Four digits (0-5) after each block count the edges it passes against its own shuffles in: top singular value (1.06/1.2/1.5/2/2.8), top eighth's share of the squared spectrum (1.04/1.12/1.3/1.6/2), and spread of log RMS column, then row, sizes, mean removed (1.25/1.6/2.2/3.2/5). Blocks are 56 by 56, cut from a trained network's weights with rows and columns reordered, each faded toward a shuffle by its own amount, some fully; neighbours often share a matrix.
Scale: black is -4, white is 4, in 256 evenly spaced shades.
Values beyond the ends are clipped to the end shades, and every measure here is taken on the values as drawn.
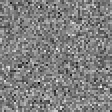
0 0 0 0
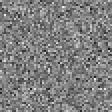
3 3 1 1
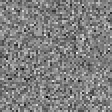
2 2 0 1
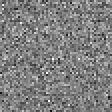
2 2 0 1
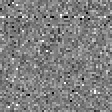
2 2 0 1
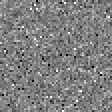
0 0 0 0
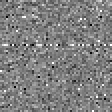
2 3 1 1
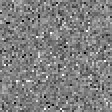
0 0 0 0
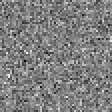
0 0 0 0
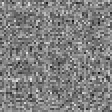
3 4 1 2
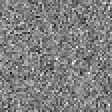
2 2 0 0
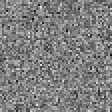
2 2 0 0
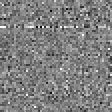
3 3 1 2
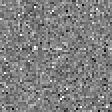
1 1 0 0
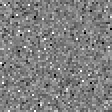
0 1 0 0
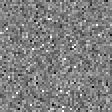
0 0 0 0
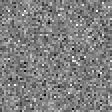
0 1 0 0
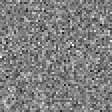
1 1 0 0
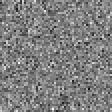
1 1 0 0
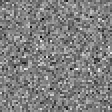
2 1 0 1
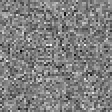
2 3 0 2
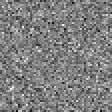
2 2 0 1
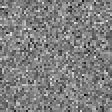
0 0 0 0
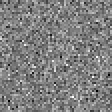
1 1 0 0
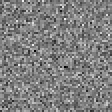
1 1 0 0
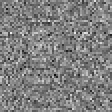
3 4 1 2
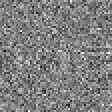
3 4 1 2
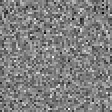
1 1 0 0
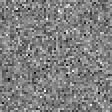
1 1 0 0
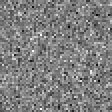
1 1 0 0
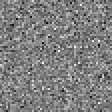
1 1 0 0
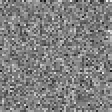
2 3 0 2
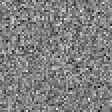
1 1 0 0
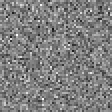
1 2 0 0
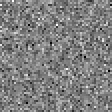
1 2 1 0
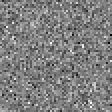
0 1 0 0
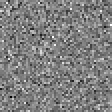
1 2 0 0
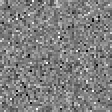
1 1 0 0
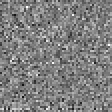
2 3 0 1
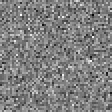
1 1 0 0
